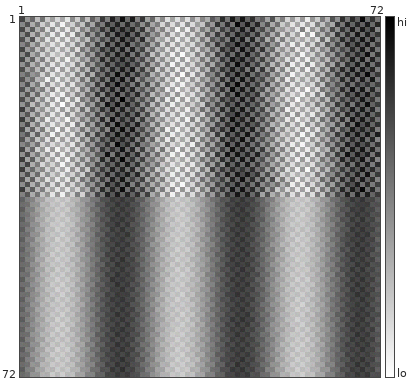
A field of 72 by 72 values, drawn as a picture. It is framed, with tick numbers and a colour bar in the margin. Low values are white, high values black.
Seam: horizontal, 50% of the way down, the bottom part calmer. Average level on the scale: 50%. Stripes: upright, repeating 3 times.
